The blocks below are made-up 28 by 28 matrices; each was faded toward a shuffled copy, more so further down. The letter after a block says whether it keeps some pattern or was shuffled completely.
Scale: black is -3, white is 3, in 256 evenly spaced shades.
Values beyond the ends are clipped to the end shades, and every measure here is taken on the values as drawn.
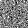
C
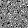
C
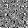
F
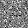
F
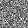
C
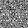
F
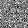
F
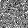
C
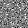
F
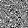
F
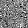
F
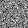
C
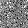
C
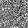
F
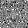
F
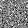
C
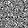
F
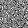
C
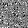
F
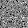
F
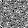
C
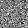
F
